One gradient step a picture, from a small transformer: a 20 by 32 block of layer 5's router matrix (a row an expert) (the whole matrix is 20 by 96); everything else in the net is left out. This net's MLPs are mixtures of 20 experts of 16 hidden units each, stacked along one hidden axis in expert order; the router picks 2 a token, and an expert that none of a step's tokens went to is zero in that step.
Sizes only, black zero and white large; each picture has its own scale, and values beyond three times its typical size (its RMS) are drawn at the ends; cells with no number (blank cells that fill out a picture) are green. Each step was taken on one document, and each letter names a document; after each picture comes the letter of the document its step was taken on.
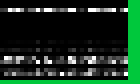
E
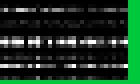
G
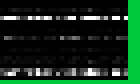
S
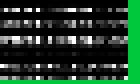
G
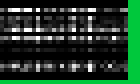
S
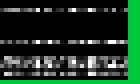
E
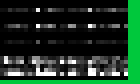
E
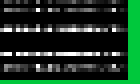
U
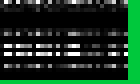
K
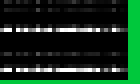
U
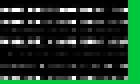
G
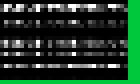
G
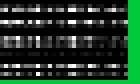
G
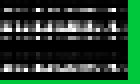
U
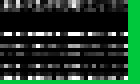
K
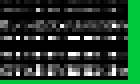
U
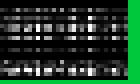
S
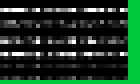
G
